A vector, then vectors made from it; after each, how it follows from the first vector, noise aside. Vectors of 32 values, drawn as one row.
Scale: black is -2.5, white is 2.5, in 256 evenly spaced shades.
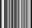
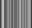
shrunk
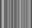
shrunk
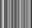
shrunk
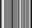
partly zeroed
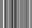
partly zeroed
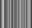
shrunk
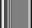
partly zeroed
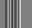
partly zeroed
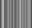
shrunk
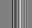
partly zeroed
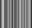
shrunk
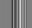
partly zeroed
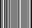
partly zeroed
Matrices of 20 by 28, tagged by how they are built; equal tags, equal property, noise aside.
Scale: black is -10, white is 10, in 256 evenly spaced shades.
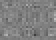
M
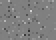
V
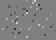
V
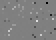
V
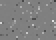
V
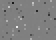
V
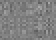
M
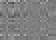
M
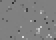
V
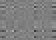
M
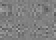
M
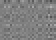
M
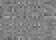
M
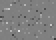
V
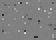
V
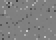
V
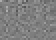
M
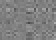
M
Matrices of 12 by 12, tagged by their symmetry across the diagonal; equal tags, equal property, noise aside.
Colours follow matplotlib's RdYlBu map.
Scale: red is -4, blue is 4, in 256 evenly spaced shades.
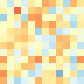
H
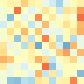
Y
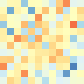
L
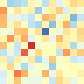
Y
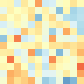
Y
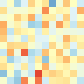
H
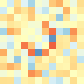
L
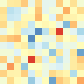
L
